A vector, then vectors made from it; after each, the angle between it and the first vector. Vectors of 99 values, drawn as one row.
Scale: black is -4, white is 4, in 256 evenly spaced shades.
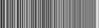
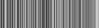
nearly parallel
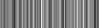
orthogonal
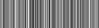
orthogonal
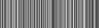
partly opposed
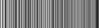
nearly opposite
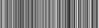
orthogonal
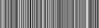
partly opposed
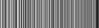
nearly opposite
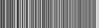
nearly parallel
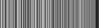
nearly opposite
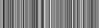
orthogonal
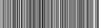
orthogonal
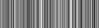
orthogonal
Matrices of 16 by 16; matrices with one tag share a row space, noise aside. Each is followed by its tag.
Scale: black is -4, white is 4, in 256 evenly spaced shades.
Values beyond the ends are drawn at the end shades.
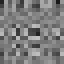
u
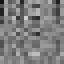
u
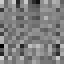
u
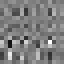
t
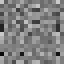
u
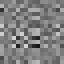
u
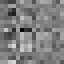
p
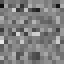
u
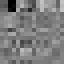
p
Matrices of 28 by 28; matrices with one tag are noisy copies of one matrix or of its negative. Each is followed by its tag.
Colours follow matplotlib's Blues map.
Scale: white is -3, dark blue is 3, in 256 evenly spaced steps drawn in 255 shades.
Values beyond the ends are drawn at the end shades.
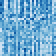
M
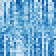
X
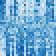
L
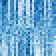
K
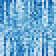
X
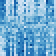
L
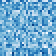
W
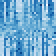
X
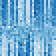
K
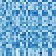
W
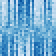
K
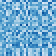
W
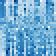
L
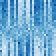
K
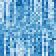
X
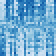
L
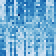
L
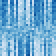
K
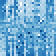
L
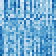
M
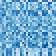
W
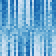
K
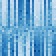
K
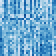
M
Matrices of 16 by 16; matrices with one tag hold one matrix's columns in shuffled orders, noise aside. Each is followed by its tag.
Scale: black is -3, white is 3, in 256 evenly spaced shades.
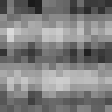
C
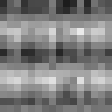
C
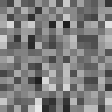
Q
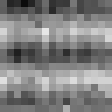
C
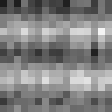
C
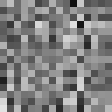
Q
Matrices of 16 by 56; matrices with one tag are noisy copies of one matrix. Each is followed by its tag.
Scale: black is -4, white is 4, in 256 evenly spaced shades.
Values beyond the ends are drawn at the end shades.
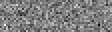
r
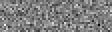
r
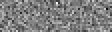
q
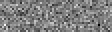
r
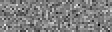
r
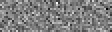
q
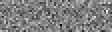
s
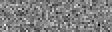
r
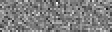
q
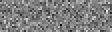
s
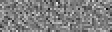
q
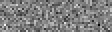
r
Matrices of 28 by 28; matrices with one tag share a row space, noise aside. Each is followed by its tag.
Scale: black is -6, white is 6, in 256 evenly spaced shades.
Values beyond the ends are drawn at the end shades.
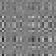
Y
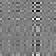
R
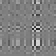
R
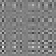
Y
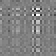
R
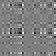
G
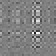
R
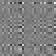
G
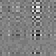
R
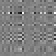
G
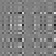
G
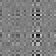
R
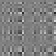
G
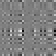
G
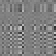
G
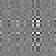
R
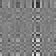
R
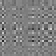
Y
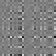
G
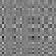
Y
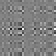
G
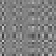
Y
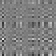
Y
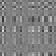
Y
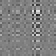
R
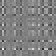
Y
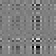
R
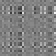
G
